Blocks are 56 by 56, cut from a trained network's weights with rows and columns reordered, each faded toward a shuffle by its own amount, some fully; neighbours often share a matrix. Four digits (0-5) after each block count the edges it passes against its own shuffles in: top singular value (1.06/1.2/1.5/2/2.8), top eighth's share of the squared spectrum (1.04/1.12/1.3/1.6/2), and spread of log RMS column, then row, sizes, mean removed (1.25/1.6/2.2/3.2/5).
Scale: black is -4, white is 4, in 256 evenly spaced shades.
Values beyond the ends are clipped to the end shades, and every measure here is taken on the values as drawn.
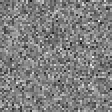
0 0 0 0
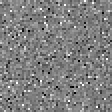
0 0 0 0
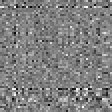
4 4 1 3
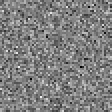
0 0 0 0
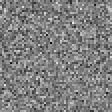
1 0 0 0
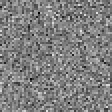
3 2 0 1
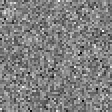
1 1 0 0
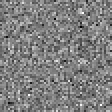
3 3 1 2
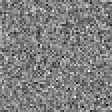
2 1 0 0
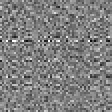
4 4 2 3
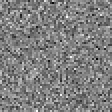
2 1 0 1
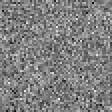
1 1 0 0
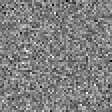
2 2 0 0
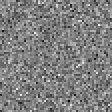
0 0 0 0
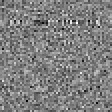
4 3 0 2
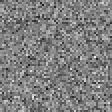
2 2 0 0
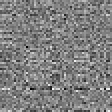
4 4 1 2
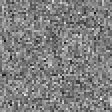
2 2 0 0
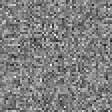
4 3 1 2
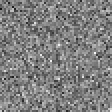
1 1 0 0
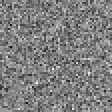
0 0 0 0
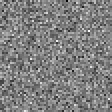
0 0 0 0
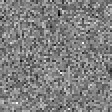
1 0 0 0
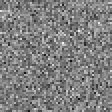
1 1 0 0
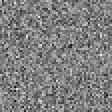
3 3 1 1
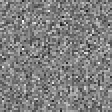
2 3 1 1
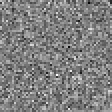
2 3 1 1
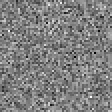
1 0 0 0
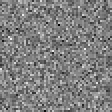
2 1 0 0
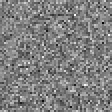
2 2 0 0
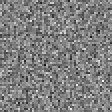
2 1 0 0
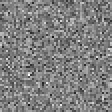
3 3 1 1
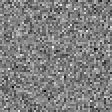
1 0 0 0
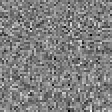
3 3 2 2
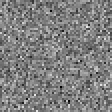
2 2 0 0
